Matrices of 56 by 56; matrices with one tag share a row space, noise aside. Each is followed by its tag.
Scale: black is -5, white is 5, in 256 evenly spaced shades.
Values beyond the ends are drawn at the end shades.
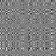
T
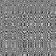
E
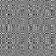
T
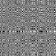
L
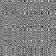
E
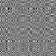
T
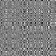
E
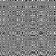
L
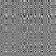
E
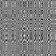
E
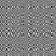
T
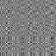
T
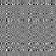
T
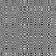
E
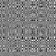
L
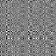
T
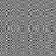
T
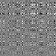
L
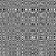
L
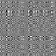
T
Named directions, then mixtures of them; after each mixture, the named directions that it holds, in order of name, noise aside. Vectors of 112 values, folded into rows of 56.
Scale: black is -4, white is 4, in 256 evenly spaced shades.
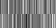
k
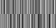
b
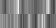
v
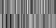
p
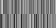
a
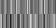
b, p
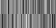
k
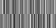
a, b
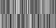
b, p, v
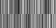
b, k, v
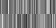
k, v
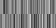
a, b, v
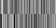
a, k, p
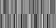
a, v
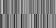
a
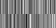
a, k, p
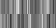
b, p, v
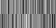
k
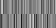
a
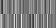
a
